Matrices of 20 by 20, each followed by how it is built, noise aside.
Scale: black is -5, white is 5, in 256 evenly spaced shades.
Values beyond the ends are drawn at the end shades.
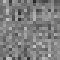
low rank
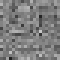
low rank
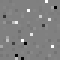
sparse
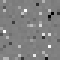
sparse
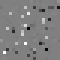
sparse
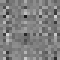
low rank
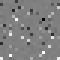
sparse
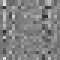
low rank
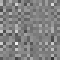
low rank
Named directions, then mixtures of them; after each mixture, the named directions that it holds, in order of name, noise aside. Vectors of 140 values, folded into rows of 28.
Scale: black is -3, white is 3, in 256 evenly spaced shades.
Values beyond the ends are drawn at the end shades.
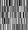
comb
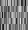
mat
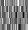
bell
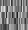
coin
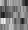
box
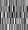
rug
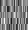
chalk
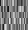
chalk, comb, mat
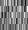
mat, rug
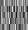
bell, chalk, rug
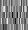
coin, rug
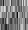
box, coin, comb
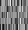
chalk, coin, mat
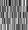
comb, mat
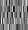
chalk, comb, rug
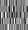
rug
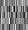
bell, chalk, rug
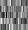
box, coin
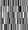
bell, comb, mat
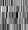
bell, coin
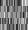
box, chalk, comb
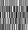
bell, rug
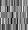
chalk, coin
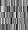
chalk, coin, rug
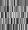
chalk, mat, rug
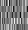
comb, rug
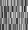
mat, rug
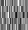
bell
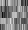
box, mat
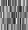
mat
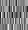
rug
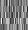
coin, rug
